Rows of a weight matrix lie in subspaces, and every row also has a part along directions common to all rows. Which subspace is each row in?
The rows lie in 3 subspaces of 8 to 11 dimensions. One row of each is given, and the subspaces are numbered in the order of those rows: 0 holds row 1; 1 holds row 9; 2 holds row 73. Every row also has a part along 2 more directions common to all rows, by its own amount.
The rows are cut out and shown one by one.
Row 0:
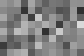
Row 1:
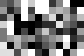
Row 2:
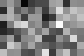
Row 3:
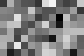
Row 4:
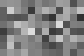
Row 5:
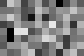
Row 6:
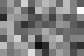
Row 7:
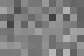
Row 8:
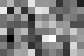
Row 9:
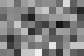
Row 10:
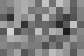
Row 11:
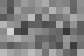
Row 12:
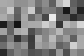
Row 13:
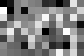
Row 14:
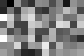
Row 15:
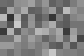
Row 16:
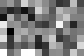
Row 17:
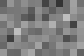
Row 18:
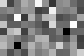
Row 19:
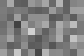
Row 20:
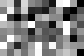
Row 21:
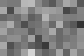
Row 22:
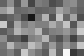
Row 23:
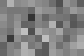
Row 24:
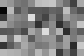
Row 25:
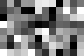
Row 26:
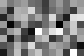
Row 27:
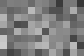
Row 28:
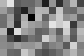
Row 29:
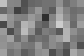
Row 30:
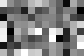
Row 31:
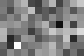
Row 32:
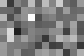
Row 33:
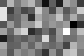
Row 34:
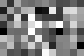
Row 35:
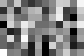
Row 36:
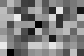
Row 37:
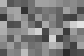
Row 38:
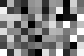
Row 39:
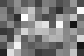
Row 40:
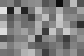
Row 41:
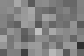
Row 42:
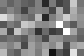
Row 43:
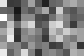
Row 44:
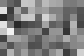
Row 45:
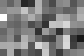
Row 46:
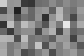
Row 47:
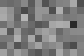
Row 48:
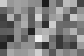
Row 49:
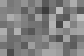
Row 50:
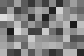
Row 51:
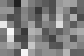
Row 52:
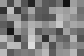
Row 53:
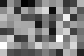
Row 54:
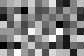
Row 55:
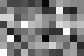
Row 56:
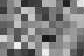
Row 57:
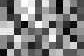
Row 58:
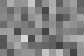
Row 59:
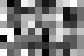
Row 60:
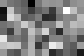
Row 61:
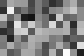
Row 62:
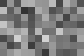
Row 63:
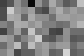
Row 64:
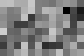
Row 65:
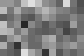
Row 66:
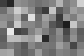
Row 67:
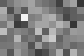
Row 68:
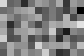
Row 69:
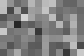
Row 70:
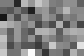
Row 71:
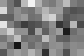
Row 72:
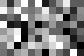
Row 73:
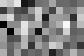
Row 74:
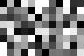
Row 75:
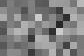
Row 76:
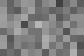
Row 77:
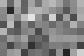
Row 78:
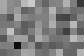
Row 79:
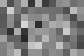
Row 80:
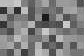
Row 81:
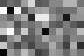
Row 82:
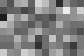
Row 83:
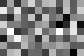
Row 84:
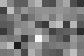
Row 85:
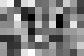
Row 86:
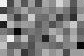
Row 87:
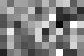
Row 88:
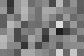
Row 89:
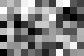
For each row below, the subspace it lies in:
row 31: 1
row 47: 1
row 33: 0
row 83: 0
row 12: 0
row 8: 2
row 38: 1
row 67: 1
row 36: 1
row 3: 1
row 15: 2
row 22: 2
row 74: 0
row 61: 2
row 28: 2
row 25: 0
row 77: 2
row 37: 0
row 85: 1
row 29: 2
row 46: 2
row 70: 0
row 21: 0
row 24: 0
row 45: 0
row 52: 0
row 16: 0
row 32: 2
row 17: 2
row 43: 2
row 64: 0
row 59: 2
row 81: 0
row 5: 2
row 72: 1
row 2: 1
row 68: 0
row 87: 0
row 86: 2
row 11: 0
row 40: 0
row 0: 0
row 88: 0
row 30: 0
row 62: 0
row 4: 1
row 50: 1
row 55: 2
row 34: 1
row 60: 0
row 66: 2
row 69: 2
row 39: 1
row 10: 2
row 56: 1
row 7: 2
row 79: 1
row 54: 0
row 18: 1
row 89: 0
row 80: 2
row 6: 0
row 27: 1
